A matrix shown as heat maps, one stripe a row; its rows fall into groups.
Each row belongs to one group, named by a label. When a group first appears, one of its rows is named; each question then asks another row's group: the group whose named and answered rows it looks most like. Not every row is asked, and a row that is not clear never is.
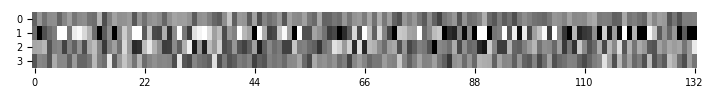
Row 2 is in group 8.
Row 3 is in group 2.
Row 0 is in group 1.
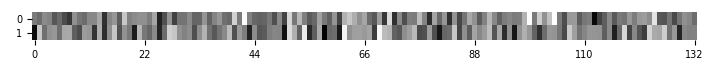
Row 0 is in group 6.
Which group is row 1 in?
1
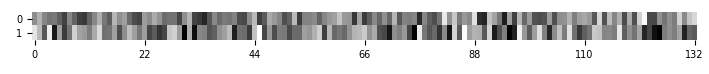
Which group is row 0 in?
8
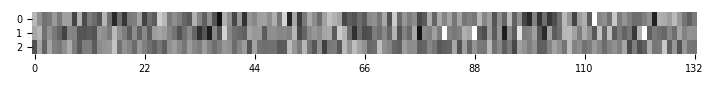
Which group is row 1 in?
8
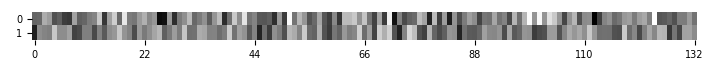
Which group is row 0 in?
6
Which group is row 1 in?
1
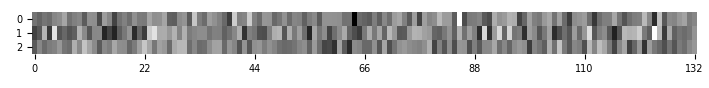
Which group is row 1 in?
1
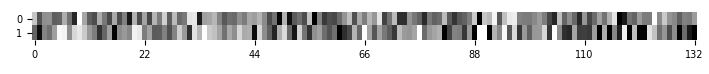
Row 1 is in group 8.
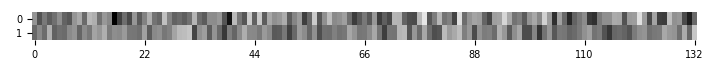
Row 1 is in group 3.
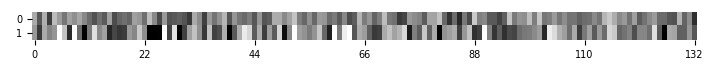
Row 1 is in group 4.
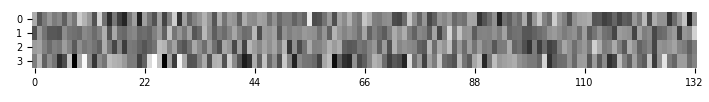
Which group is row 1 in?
3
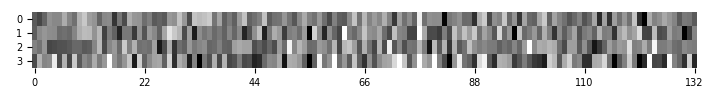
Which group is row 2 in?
6
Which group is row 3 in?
2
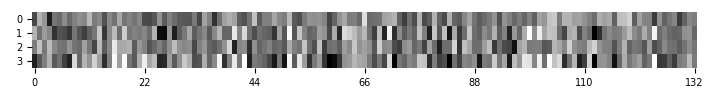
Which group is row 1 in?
6
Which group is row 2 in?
1
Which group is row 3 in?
6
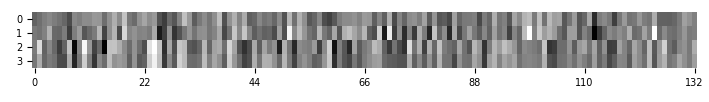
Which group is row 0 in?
6
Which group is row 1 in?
6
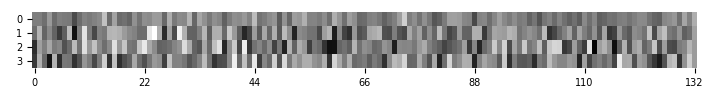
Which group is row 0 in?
3
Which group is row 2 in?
6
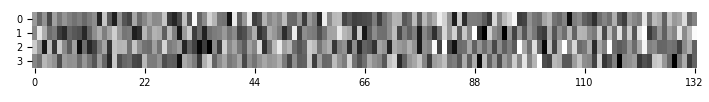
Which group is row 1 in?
8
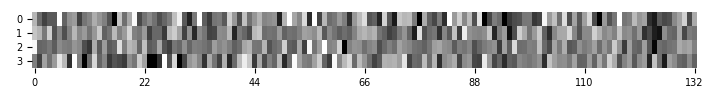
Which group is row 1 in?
1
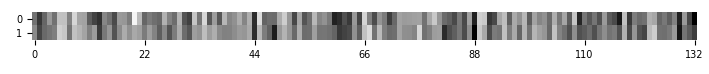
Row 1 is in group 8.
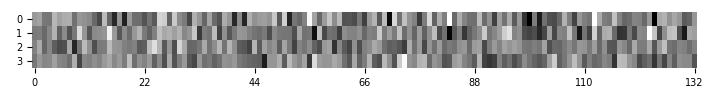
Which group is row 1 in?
2
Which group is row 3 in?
2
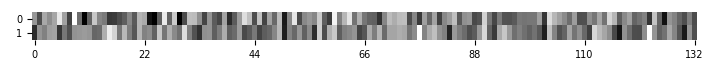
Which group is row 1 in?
2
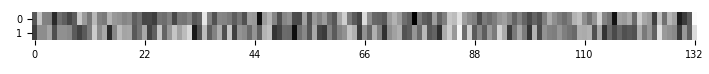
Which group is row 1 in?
3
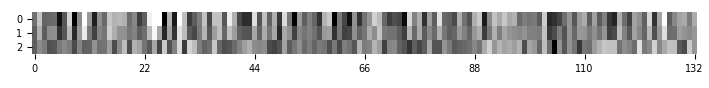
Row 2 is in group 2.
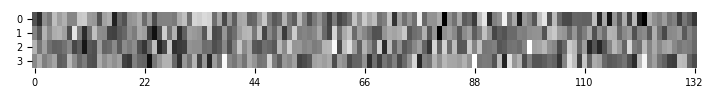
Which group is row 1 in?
4
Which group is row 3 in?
8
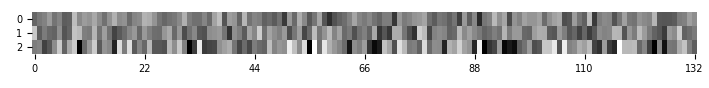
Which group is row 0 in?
6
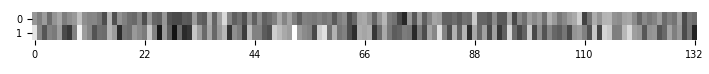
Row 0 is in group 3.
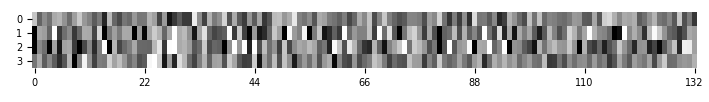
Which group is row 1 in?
1
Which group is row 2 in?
3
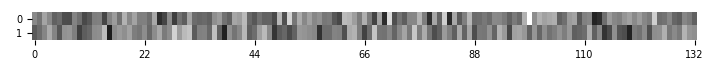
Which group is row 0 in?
6
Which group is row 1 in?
3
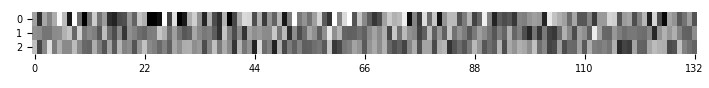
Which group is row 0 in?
4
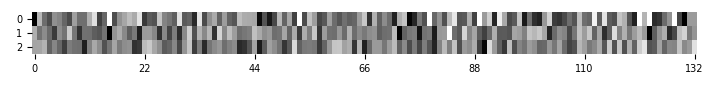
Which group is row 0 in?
2
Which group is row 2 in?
8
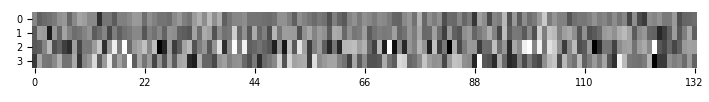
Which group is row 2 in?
6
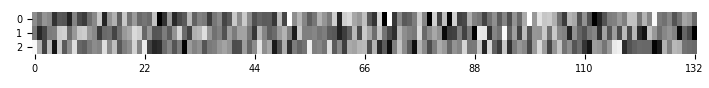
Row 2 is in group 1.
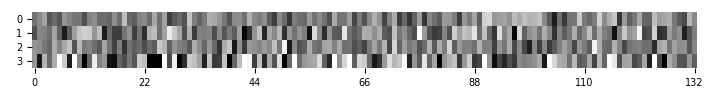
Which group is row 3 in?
4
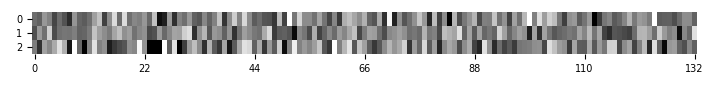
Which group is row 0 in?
6
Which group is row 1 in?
3
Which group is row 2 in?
4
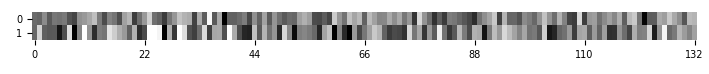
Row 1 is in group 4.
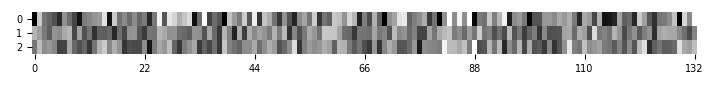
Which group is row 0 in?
3
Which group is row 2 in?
8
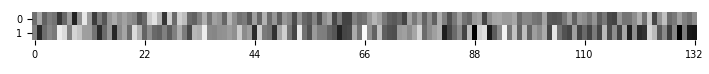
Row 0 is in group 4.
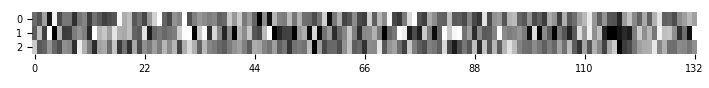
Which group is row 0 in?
1
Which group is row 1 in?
3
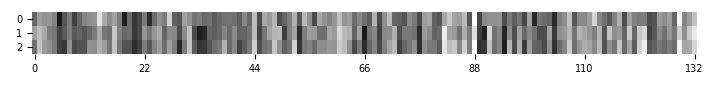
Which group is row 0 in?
8
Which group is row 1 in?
8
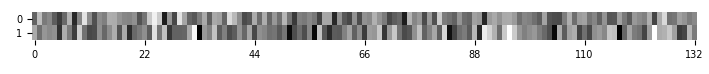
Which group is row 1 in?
2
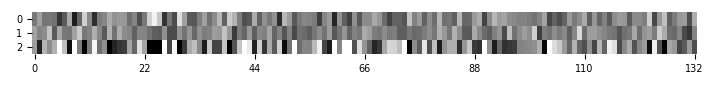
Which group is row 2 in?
4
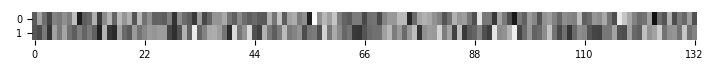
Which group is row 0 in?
2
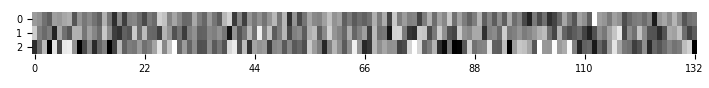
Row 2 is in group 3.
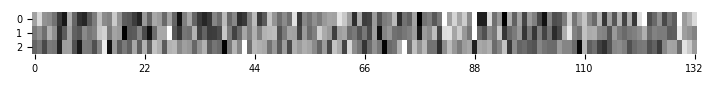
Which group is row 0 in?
8
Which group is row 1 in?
8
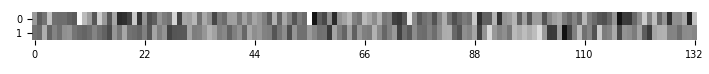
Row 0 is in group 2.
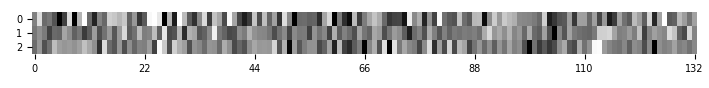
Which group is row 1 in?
2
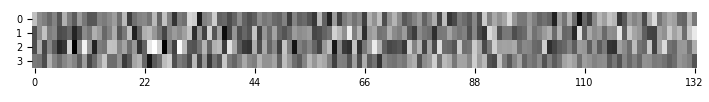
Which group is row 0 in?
2
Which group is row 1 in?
8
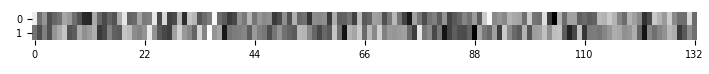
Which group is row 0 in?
2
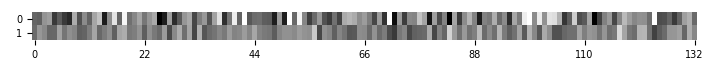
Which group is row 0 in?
6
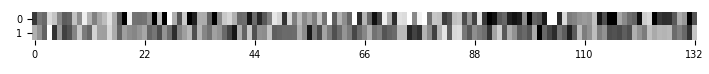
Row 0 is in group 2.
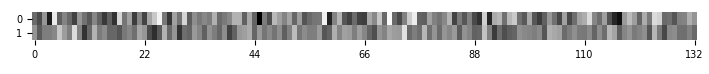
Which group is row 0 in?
1
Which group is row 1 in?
4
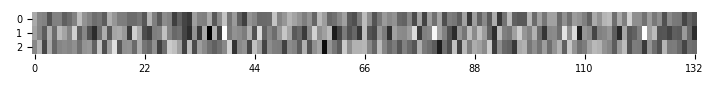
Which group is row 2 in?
1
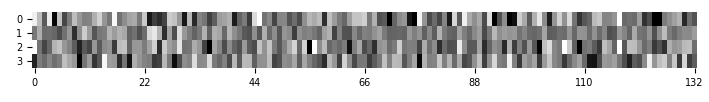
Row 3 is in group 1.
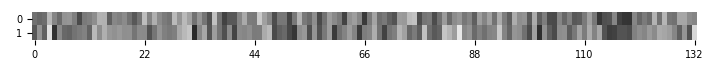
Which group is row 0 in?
3
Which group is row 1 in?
3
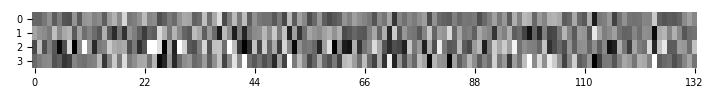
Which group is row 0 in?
6
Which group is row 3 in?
6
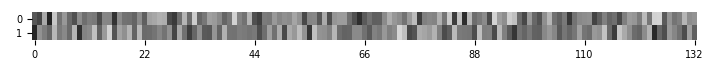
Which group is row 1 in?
2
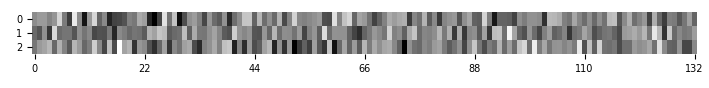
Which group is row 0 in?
4
